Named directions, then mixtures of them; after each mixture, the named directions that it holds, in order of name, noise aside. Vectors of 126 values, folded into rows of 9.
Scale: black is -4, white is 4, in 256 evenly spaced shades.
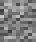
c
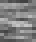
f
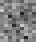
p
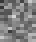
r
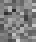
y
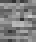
f, r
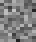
y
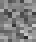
p, r, y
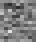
c, f, r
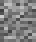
c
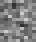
f, p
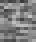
f, r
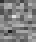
c, f, r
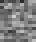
f, r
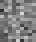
c, p, y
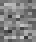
c, f, p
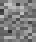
c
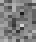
p, y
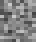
c, r, y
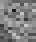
f, r, y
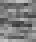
f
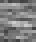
f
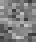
f, r, y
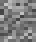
c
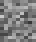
c, y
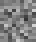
p, y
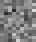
y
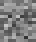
c, p, y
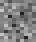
p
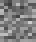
c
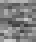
f, y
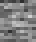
f, r
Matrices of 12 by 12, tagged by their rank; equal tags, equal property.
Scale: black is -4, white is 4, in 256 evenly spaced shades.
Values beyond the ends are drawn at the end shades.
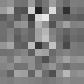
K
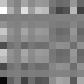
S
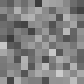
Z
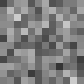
Z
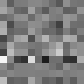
K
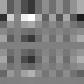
S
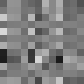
K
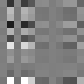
S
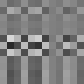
S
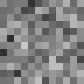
Z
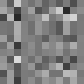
K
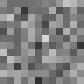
Z
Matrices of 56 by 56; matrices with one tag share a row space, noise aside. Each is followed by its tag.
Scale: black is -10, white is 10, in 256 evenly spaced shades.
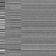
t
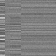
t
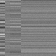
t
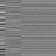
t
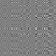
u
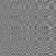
u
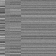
t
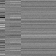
t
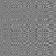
u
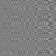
u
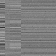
t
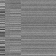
t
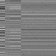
t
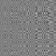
u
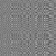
u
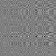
u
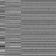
t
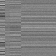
t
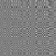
u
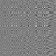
u
